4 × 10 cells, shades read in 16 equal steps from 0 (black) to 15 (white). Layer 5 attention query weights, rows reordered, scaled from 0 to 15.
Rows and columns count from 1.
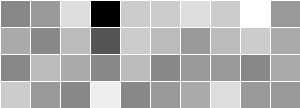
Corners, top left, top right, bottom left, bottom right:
8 9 12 9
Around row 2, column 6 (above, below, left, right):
12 8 12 9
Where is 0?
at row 1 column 4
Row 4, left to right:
12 9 8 14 8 9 10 13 9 9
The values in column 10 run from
9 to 10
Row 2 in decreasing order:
12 12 11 11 11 10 10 9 8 5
